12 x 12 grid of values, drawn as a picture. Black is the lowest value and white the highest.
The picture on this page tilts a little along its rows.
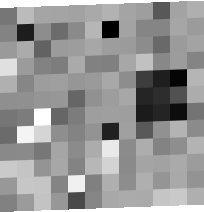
Average level on the scale: 60%. Odd patch: lower, in the middle right. Mirror symmetry: none. Calmest part: bottom right.
